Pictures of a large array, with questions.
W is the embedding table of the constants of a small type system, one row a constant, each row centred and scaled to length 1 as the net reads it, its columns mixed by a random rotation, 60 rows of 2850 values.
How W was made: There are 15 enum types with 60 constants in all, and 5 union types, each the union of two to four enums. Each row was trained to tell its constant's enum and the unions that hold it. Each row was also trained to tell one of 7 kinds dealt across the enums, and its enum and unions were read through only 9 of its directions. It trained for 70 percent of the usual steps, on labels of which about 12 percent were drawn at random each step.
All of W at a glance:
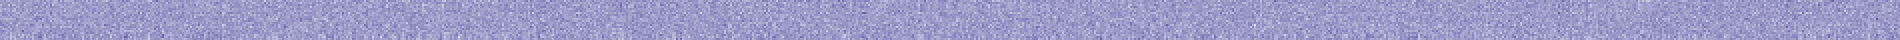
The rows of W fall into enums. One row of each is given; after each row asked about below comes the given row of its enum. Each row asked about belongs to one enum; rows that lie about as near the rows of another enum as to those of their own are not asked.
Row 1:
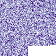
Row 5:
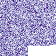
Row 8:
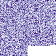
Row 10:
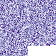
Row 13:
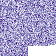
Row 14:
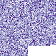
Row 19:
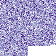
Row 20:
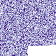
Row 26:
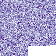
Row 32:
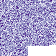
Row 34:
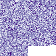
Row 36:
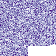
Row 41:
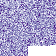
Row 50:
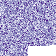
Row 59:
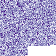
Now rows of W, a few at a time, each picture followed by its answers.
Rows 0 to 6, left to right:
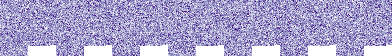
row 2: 13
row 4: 10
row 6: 14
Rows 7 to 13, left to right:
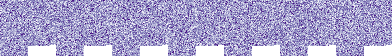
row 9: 19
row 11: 20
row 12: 50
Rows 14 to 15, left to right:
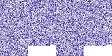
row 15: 19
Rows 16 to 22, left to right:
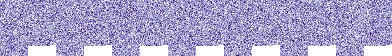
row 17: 5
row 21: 19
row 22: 41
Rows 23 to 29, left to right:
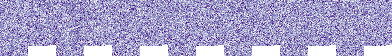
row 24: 50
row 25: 10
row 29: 26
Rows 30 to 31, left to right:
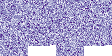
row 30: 26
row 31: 5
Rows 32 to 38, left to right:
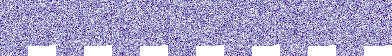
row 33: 14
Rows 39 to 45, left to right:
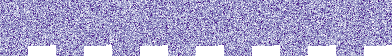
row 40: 19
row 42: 59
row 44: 50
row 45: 8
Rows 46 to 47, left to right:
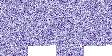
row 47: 36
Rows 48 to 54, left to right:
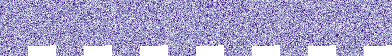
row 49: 50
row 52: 59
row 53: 59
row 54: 59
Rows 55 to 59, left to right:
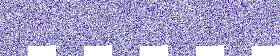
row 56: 26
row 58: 26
